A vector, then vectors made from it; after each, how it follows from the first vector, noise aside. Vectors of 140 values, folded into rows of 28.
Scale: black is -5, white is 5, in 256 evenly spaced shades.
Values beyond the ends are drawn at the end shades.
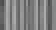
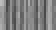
negated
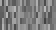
sign-scrambled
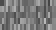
sign-scrambled
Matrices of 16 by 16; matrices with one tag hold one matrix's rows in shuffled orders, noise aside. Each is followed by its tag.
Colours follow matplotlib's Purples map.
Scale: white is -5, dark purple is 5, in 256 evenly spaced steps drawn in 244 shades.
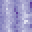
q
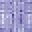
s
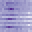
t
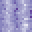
q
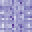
s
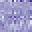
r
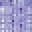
s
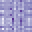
s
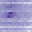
t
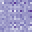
r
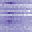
t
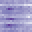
t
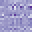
r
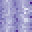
q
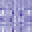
s
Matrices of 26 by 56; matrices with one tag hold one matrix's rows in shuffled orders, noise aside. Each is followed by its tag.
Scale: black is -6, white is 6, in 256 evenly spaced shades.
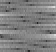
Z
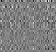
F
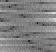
Z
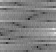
Z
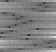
Z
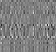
F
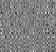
F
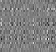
F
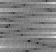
Z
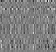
F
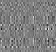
F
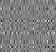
F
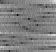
Z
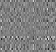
F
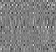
F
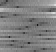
Z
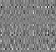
F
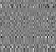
F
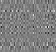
F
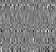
F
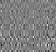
F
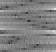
Z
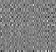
F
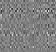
F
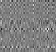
F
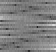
Z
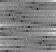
Z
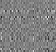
F
